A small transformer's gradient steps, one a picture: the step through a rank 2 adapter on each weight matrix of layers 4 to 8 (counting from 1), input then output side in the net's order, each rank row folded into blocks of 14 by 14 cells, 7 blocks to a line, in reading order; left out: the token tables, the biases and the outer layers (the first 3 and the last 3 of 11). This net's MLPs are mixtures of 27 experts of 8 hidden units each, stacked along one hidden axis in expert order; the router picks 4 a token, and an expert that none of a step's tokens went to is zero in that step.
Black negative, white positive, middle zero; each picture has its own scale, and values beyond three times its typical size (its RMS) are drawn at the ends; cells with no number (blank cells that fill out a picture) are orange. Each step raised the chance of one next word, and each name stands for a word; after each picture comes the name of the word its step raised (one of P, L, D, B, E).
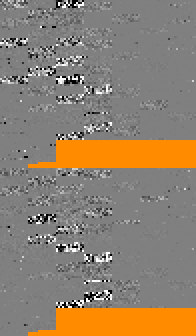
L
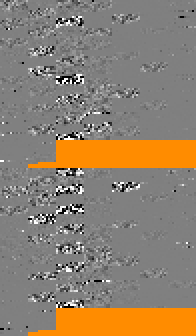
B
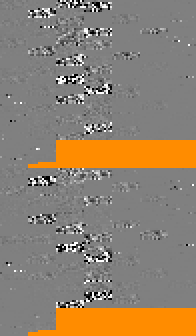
L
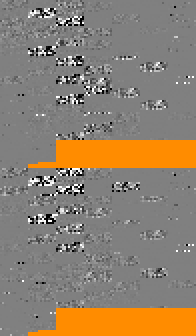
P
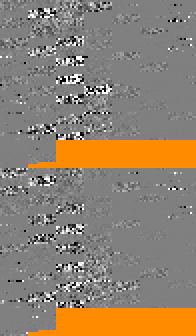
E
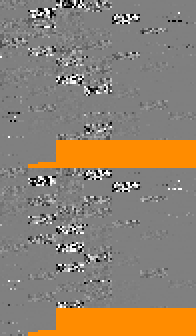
B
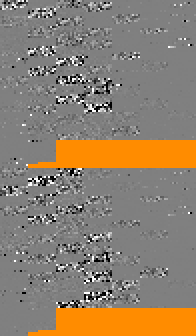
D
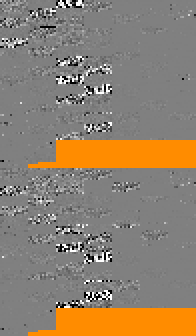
L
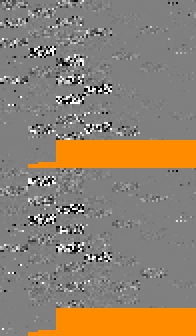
P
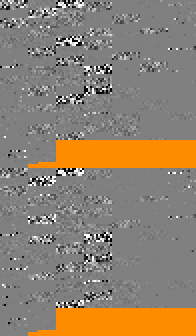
D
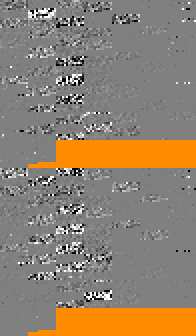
B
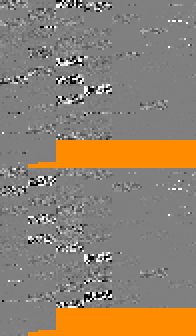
L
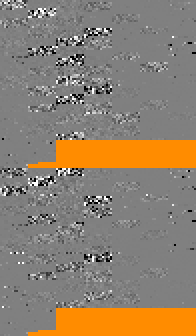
D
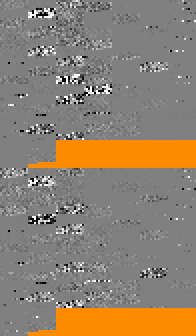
E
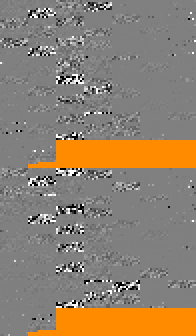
B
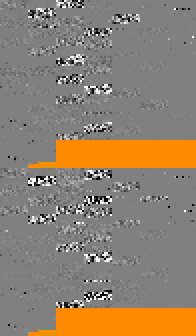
L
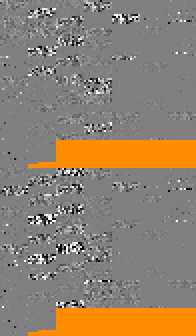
D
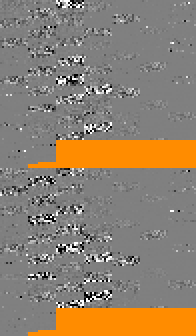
L
